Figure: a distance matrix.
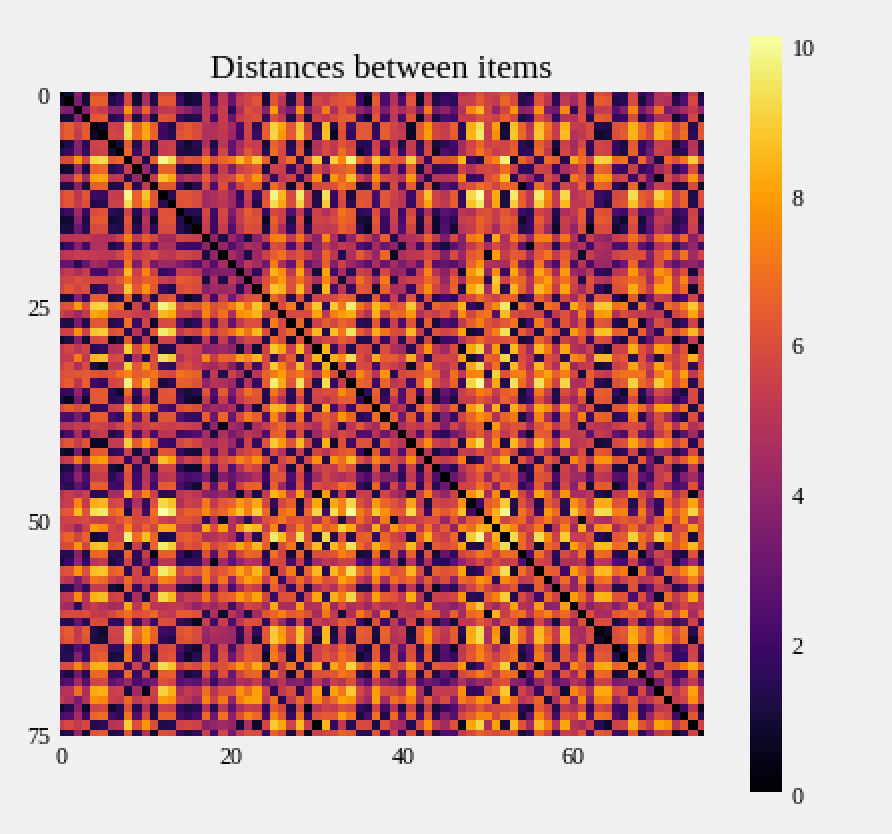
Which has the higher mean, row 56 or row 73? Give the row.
56
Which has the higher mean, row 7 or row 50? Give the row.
50
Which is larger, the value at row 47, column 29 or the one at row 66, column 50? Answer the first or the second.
the second
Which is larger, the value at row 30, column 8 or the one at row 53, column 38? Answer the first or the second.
the first
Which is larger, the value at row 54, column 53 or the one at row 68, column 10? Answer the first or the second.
the first
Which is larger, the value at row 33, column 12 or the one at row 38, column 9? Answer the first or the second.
the first
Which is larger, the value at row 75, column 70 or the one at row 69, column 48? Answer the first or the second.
the first
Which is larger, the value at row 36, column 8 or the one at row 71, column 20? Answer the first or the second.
the first
